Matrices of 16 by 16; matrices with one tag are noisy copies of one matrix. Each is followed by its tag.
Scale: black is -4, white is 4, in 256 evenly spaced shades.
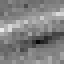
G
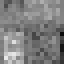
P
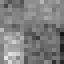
P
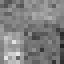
P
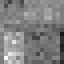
P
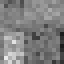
P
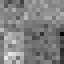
P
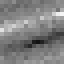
G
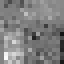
P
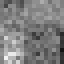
P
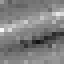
G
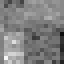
P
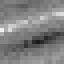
G
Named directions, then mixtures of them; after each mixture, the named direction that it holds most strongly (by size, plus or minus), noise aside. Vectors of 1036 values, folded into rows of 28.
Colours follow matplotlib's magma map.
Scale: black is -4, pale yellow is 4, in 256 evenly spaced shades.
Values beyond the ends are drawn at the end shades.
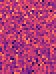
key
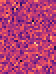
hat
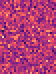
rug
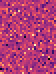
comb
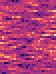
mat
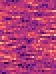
mat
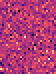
comb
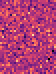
rug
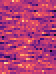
mat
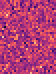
rug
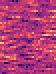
mat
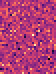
comb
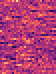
mat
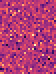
comb
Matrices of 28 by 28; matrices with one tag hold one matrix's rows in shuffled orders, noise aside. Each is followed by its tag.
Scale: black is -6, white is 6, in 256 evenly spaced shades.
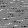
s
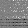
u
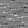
s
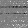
u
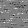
s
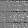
u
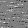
s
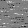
s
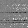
u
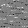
s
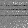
u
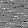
s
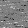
s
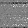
u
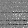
u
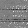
u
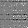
u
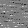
s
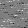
s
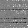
u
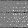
u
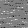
s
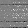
u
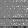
u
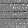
u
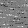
s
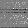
u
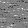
s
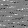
s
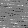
s
